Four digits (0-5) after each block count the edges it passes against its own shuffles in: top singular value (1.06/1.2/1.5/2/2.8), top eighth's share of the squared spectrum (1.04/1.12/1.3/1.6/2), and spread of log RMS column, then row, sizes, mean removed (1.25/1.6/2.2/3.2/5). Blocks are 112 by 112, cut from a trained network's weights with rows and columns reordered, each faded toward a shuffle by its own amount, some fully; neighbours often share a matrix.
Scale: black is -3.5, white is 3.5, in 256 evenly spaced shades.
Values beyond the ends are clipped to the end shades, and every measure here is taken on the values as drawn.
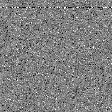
3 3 1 1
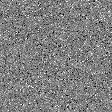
1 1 0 1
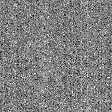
2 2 0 2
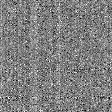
3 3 1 2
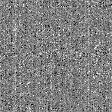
3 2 0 2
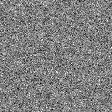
2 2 0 0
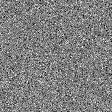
0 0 0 0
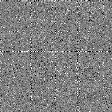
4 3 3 2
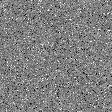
0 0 0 0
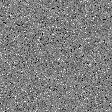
1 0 0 0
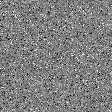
0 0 0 0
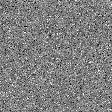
0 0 0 0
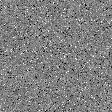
1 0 0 0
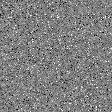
1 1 0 0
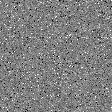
2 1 0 1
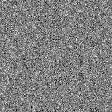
2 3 1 0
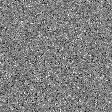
0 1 0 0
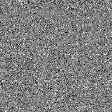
2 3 0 3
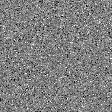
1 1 0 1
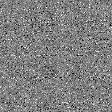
2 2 0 2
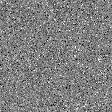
1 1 0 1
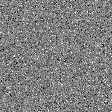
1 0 0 0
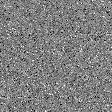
0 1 0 1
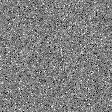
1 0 0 0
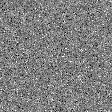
1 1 0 1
